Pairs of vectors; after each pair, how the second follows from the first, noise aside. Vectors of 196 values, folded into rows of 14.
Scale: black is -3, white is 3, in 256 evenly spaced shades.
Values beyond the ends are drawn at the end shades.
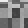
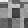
copied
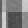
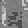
partly zeroed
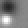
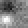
copied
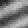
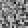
shuffled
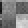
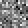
shuffled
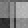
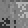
partly zeroed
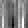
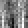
copied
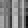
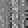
partly zeroed
